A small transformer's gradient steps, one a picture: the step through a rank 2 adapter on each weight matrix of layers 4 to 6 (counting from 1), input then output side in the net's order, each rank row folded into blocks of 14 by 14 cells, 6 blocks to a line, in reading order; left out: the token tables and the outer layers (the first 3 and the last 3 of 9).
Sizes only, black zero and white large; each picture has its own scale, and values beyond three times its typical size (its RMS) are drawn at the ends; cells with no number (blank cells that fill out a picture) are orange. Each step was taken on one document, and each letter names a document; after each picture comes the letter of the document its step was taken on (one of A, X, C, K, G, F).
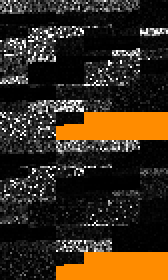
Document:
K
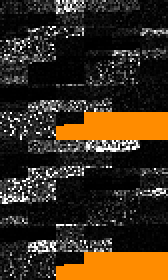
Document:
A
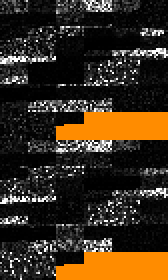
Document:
A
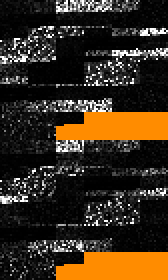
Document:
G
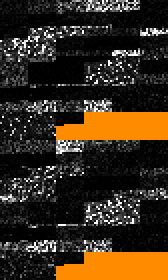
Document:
G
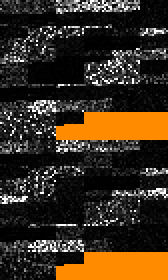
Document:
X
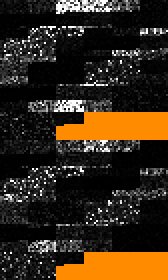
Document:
K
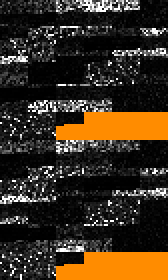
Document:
X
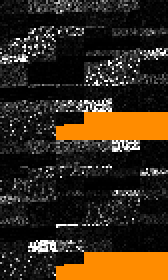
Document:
G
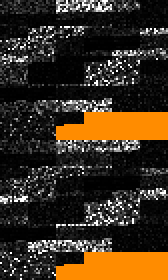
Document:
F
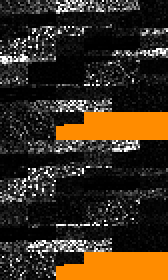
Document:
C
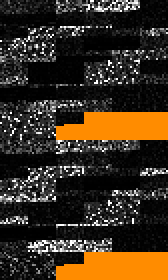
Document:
X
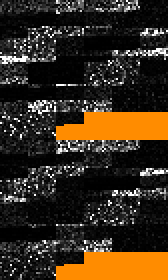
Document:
F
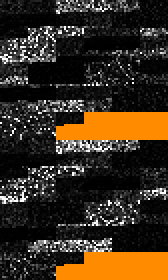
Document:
C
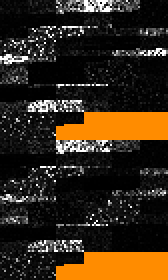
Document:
K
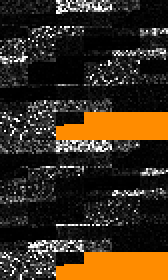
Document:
F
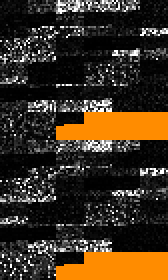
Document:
A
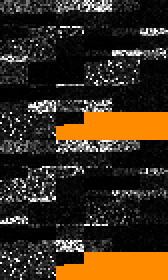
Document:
X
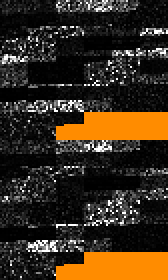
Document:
A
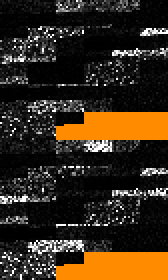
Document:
F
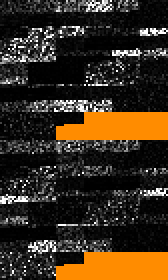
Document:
G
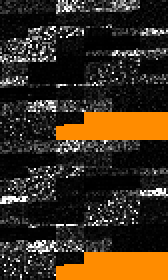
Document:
A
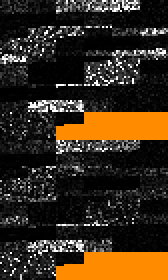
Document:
G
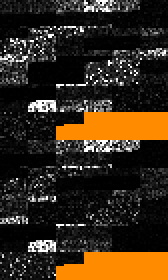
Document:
K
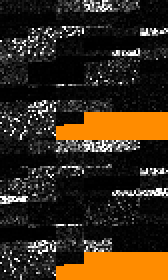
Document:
X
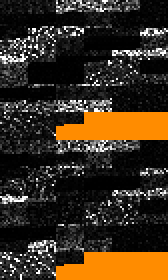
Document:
C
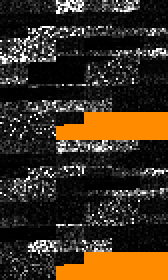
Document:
X
